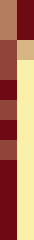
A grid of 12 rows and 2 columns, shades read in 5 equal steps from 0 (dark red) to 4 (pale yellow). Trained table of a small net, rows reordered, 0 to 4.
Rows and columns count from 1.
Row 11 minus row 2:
-2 4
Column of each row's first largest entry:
1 1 2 2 2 2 2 2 2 2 2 2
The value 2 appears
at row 1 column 1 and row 2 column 1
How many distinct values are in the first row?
2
